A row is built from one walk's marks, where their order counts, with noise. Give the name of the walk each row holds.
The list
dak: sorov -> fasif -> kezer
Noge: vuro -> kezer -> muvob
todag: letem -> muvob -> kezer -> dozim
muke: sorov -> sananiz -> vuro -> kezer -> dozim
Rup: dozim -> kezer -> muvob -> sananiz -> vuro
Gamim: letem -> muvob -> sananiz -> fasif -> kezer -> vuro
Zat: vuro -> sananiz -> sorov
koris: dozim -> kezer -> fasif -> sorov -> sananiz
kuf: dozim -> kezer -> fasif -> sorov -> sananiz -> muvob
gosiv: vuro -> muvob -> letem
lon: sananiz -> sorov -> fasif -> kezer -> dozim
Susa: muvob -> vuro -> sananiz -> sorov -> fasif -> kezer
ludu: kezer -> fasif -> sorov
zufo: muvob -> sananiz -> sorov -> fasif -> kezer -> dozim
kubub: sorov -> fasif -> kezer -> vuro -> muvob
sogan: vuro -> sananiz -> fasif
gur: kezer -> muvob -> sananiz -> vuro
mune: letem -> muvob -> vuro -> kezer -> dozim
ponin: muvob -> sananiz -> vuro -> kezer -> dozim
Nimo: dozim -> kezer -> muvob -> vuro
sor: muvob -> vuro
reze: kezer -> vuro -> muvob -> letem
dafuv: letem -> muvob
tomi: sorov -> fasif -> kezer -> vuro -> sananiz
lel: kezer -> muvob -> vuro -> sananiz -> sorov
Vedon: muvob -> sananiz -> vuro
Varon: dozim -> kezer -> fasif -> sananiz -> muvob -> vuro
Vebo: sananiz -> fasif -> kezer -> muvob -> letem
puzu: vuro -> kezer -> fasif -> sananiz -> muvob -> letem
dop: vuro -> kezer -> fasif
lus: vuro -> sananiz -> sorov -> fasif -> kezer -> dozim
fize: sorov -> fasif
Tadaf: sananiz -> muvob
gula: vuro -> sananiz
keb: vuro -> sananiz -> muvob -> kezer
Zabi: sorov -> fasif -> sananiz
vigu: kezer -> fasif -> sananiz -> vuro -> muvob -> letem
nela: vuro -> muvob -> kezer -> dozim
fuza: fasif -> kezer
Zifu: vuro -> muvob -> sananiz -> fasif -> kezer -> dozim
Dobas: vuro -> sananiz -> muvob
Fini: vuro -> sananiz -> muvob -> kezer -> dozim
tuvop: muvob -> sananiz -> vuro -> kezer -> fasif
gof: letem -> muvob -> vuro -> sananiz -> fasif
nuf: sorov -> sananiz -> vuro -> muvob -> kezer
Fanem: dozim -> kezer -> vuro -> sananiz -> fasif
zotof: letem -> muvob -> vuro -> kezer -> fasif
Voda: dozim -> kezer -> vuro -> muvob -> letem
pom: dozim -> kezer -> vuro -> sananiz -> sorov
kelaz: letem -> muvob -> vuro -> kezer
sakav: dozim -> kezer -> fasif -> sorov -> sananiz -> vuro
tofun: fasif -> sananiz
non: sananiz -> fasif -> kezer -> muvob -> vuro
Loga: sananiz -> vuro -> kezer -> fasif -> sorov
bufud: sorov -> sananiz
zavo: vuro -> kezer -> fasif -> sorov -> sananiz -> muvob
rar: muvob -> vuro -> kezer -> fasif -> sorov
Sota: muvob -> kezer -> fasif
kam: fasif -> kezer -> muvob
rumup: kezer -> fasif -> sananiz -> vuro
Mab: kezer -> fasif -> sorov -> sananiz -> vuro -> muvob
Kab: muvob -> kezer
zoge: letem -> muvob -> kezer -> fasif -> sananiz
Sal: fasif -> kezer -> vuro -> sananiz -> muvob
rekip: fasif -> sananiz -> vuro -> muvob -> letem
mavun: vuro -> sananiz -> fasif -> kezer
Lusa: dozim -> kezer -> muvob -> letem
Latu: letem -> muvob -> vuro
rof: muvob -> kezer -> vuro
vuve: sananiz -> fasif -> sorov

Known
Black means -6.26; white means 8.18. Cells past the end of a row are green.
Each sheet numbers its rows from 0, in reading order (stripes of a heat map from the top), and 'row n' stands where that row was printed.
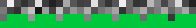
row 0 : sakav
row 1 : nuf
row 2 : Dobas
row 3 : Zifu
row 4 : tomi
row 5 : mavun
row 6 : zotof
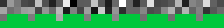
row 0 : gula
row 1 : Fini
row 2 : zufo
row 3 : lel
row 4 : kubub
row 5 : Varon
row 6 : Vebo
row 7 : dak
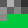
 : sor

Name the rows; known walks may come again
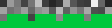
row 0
gula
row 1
Latu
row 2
Dobas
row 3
lus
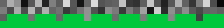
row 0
Noge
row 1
Vebo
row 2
pom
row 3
fize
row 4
Rup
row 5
lel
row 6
sor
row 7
Voda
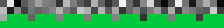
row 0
zufo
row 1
fuza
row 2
sogan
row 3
keb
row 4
tomi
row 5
mune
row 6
zavo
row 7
reze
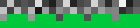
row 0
tuvop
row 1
nuf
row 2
Gamim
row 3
puzu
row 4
kuf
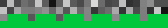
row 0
non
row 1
gosiv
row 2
vigu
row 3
dak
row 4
ponin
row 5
Kab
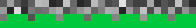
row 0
gur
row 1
dop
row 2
Zat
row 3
mavun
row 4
Mab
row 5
Vedon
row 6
Fini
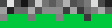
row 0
muke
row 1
Sal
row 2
Sota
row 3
zotof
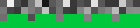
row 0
sakav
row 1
zoge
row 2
koris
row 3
Zifu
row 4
Loga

